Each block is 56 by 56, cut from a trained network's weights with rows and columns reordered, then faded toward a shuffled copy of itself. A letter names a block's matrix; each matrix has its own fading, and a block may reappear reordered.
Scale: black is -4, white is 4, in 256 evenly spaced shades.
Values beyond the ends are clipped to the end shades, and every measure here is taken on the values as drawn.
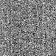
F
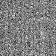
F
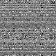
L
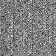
F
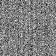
F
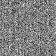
F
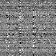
L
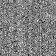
F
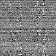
L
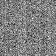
F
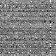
L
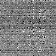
L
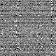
L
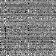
L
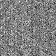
F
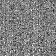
F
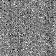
F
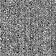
F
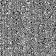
F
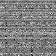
L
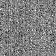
F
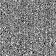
F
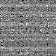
L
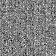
F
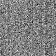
F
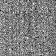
F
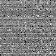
L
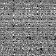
L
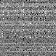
L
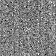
F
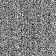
F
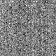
F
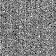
F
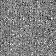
F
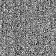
F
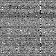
L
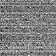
L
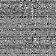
L
